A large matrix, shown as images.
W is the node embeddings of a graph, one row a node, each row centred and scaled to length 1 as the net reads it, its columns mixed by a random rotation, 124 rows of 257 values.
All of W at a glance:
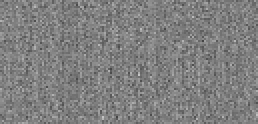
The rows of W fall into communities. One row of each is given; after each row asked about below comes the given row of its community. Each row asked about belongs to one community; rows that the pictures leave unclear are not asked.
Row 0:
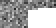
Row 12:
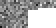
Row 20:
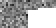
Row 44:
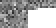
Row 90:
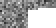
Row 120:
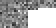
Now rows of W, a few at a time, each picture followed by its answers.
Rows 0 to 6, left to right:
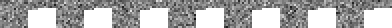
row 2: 120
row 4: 12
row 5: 44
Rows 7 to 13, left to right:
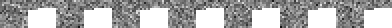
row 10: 90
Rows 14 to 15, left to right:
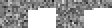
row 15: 44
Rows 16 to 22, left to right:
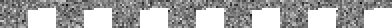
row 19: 90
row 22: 0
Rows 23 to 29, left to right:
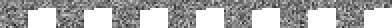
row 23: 120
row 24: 0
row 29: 120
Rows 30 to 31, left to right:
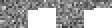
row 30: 120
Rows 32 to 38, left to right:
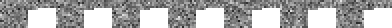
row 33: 20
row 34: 0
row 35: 90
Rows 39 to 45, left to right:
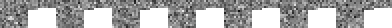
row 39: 90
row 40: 120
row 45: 12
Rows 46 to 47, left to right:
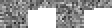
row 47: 44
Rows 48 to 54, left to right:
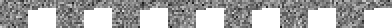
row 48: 20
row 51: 120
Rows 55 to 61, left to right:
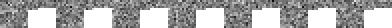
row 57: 90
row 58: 0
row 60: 90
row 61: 0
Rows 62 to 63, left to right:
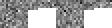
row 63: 120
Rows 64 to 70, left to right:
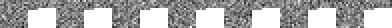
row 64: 12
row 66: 12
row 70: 0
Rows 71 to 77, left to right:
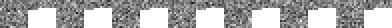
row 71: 120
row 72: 0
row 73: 90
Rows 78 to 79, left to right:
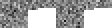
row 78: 44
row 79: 12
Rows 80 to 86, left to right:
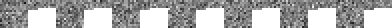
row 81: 90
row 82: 44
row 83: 12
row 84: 0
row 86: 120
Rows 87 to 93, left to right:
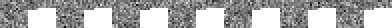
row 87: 44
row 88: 20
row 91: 90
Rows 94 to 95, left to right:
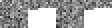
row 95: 12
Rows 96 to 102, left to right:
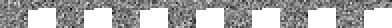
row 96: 90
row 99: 12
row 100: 20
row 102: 120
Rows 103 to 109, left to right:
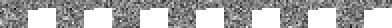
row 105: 0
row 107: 120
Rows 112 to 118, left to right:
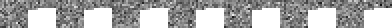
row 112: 0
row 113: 90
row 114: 44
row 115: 12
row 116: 12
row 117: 0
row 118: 0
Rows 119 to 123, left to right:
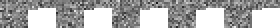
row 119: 0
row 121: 90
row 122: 90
